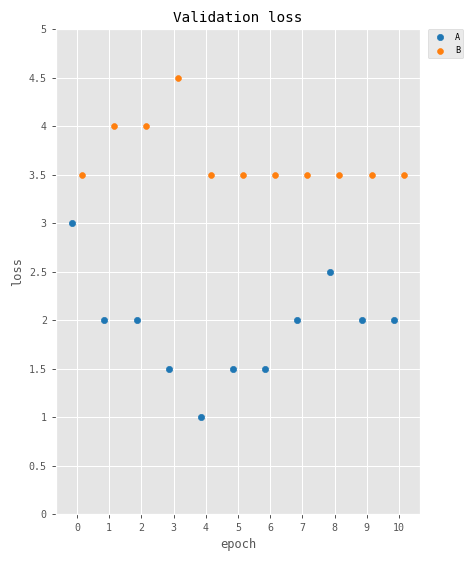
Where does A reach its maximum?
0
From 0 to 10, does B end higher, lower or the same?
the same
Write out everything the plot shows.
Title: Validation loss
x-axis: epoch, ticks 0 1 2 3 4 5 6 7 8 9 10
y-axis: loss, ticks 0 0.5 1 1.5 2 2.5 3 3.5 4 4.5 5
Legend: A, B
Values:
A: 3 2 2 1.5 1 1.5 1.5 2 2.5 2 2
B: 3.5 4 4 4.5 3.5 3.5 3.5 3.5 3.5 3.5 3.5
